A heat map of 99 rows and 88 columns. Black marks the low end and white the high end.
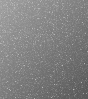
Grain: fine. Odd rows or columns: none. Stripes: none. Mirror symmetry: none. Ninth with the highest average: top left. Histogram: bell-shaped. Slope: up to the top left. Ninth with the lowest average: bottom right.
